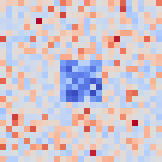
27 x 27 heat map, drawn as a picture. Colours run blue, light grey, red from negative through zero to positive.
Average level on the scale: 50%. Stripes: none. Odd patch: lower, in the centre. Slope: none. Seam: none. Ninth with the lowest average: centre.
